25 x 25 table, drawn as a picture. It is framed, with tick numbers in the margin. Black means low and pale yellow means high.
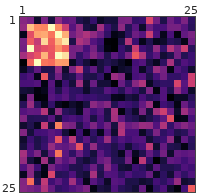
Odd patch: higher, in the top left. Mirror symmetry: none. Histogram: skewed, a long tail of high values. Roughest part: top left. Stripes: none. Ninth with the highest average: top left.
